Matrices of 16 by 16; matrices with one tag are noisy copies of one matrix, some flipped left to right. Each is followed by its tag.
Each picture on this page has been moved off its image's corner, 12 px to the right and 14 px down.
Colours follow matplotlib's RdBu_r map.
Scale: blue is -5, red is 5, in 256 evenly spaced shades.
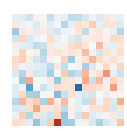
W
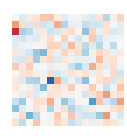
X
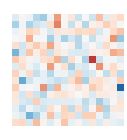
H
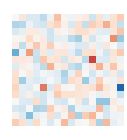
H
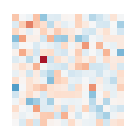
H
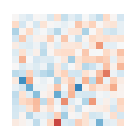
W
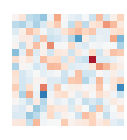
H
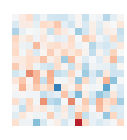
W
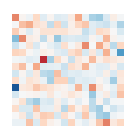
H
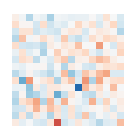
W
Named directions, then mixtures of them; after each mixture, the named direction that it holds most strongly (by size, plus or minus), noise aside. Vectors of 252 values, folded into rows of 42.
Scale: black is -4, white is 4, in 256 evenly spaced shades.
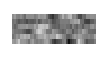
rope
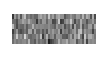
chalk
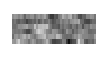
rope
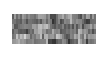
rope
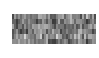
chalk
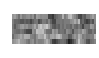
rope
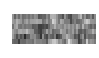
rope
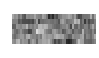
rope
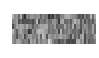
chalk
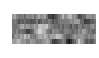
rope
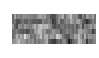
rope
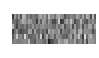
chalk
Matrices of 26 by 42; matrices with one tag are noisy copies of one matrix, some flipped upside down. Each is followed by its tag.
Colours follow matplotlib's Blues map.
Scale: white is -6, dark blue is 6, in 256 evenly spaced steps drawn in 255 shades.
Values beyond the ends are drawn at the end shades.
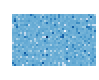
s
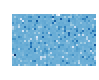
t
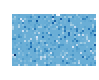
t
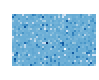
s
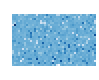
t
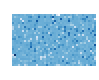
t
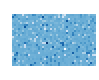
s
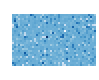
s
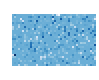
t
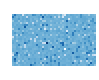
s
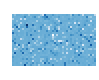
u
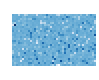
t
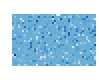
t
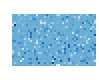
t
